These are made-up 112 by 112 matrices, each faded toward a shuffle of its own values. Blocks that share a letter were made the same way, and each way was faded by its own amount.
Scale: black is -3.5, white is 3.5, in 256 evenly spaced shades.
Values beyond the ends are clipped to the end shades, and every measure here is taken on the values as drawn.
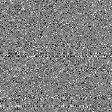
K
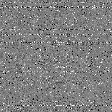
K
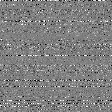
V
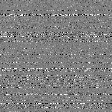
V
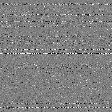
V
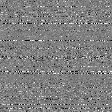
V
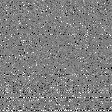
K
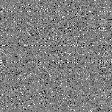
K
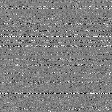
V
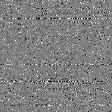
K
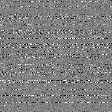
V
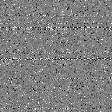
K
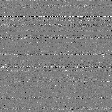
V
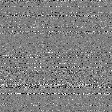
V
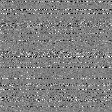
V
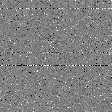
K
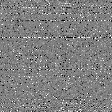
K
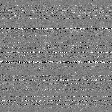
V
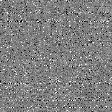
K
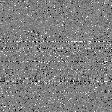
K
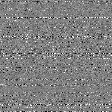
V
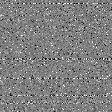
K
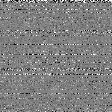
V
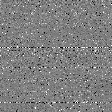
K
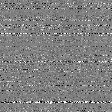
V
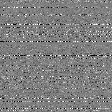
V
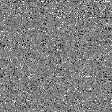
K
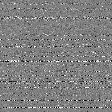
V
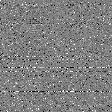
K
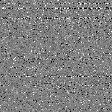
K
